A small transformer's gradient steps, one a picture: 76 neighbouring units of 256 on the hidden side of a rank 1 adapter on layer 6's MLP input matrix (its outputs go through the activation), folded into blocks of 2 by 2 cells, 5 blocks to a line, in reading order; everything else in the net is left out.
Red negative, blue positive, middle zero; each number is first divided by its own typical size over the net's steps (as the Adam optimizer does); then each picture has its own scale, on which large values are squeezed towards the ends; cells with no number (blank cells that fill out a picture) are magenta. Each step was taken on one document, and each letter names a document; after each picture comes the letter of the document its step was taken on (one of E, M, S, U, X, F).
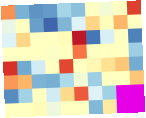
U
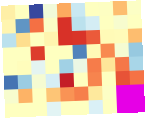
U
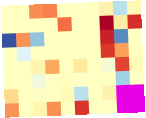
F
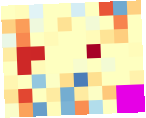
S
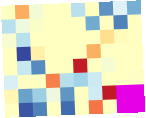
S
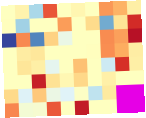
F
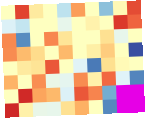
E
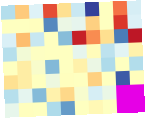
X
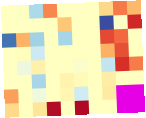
F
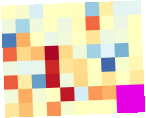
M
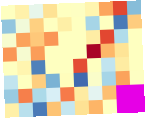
S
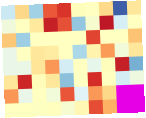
U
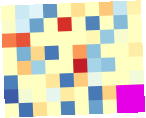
S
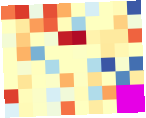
X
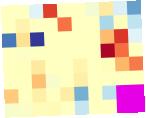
F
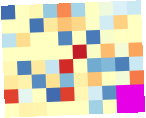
U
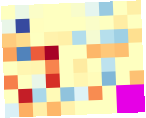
M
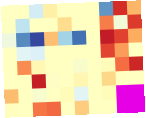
F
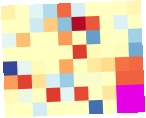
U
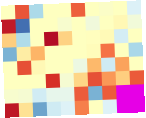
E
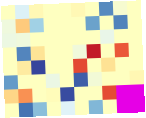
S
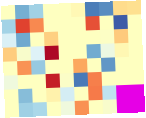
S
